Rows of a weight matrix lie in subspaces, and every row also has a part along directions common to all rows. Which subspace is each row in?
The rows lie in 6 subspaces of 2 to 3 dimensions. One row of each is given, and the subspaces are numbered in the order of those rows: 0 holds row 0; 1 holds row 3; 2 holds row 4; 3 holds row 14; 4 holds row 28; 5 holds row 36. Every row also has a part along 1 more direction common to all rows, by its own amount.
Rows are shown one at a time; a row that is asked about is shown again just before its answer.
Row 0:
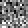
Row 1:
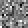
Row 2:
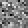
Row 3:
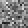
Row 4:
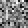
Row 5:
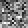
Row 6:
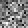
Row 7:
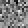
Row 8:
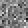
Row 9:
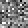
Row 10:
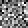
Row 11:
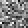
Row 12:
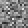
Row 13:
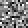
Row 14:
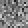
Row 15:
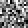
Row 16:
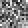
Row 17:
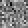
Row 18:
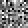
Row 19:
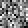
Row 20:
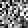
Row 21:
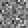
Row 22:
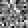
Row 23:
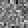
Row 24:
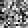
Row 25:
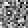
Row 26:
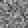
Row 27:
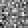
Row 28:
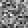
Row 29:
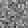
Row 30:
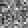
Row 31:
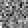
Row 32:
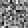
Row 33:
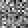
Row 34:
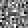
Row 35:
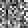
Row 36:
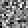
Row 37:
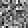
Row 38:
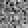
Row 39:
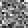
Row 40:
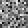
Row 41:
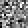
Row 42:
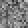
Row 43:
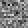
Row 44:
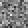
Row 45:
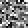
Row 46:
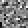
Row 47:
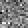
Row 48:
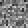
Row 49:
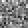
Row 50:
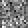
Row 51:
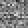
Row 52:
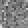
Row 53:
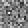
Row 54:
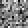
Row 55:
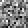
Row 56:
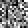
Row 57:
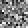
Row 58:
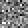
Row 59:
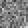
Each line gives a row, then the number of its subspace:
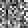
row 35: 2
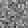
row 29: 1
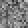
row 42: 2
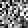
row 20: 2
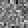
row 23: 3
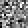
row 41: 5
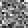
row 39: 4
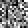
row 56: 2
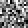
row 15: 3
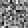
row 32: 3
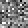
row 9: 0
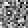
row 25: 5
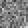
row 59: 2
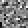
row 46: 5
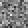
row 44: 4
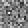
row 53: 5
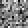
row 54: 3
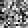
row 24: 3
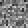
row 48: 4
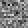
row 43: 4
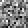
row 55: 4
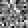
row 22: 3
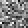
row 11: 1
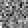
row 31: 5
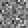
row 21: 5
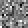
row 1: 5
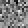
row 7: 3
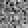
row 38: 0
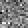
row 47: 0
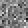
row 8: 2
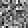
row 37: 3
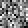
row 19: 2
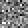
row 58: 0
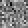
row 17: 0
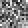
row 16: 2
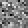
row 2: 4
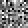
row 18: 0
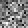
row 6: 1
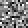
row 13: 1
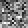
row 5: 1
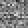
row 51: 4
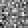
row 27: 1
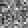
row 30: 3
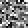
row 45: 4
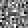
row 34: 1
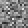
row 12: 1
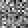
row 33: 0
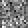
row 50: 0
